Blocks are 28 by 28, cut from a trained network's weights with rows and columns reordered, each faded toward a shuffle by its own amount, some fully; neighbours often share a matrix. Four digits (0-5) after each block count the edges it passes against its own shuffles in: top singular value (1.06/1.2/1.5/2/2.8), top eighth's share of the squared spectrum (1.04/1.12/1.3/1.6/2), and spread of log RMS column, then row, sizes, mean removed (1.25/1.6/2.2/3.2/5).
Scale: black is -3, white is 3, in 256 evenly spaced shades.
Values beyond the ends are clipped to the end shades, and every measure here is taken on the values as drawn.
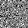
0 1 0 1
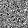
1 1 0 0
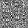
3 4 2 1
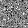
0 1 0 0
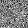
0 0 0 0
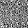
2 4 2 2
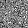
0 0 0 0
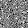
0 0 0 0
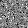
0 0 0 0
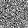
1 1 0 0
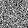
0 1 0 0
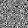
3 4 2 2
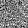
1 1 0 0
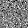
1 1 0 0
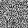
2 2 1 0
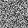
0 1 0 0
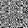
3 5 2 2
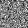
0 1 0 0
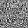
3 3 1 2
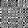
4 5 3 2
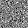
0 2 0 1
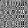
4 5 3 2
